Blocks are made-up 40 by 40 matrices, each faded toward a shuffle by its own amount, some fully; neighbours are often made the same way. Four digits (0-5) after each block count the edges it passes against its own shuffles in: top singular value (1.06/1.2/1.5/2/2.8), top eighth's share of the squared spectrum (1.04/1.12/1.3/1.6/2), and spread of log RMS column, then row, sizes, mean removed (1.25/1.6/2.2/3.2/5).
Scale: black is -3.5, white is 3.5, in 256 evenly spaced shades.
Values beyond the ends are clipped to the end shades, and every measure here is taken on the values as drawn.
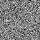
0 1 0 0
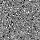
0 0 0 0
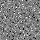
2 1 0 0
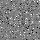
2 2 0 0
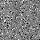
2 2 0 0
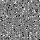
2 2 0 0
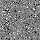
0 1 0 0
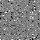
3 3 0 1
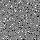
0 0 0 0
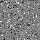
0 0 0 0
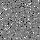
2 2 1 0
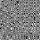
4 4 2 2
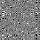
4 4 2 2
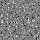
1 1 0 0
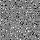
2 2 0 0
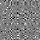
4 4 2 2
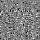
3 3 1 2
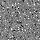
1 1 0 0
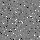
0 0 0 0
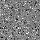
2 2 0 0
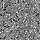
3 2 0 1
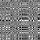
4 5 3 3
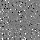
2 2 1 0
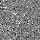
1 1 0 0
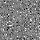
3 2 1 0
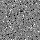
0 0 0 0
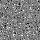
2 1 0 1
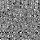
3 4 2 2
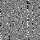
2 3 2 0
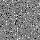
0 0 0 0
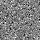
0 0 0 0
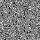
0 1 2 0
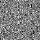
1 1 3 0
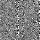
2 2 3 0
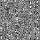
1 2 3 0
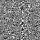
1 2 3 0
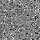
0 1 1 0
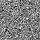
0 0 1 0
